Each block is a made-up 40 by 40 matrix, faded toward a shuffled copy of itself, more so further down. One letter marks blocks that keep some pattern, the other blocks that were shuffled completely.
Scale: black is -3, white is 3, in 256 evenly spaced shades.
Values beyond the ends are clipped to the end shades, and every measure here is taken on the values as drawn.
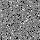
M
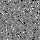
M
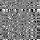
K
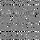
K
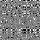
K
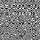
K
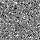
M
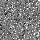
M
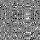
K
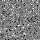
M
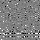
K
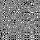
K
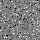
M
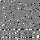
K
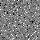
M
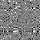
K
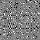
K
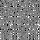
K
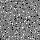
M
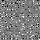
K
